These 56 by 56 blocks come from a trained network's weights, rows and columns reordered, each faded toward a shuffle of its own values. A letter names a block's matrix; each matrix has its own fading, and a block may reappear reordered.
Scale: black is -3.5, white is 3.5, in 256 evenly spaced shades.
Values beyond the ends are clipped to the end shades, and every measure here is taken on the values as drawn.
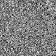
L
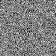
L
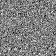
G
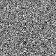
L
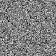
L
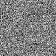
L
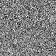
G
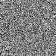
L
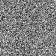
G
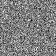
G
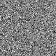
G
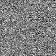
L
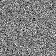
G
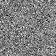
G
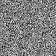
L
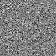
L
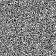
G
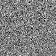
L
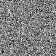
L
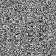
L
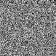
L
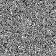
G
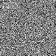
L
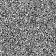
G
